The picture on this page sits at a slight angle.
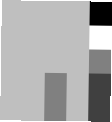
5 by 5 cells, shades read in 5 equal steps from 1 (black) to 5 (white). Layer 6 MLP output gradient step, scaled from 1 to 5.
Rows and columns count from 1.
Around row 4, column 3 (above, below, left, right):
4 3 4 4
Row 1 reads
4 4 4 4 1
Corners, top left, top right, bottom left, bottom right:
4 1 4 2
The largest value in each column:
4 4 4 4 5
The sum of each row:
17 21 19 17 17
